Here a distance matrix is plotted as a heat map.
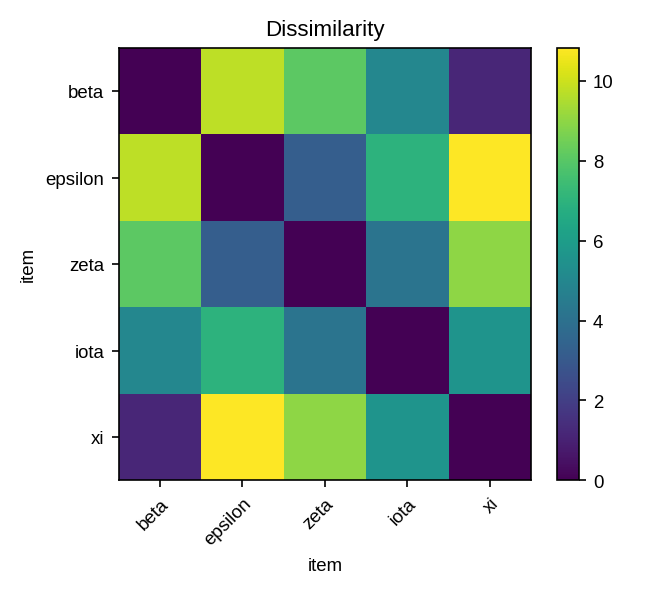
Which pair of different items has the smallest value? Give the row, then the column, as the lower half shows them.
xi, beta
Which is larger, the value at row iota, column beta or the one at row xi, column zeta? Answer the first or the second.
the second
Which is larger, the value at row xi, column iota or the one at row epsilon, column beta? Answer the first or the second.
the second
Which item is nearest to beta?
xi
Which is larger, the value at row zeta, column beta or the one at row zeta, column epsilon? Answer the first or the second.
the first
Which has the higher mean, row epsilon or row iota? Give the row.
epsilon
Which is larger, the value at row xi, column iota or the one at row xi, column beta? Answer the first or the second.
the first
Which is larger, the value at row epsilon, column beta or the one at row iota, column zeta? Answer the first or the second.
the first
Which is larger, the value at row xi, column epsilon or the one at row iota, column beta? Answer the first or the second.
the first
